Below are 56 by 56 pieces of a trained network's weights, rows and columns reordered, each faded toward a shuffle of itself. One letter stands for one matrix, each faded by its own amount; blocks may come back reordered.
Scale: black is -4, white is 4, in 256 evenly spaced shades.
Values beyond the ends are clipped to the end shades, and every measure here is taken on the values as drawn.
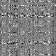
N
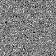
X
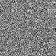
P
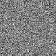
P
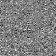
X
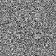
P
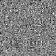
X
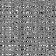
N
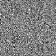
X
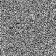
P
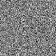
P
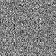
P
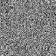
P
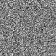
P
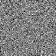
X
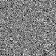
X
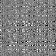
N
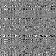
N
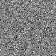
X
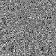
X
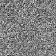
P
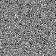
X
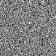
X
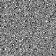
X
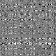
N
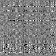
N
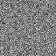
P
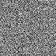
P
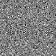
X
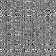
N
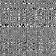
N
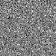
X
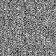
P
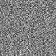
P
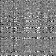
N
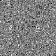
X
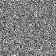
X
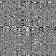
N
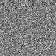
P
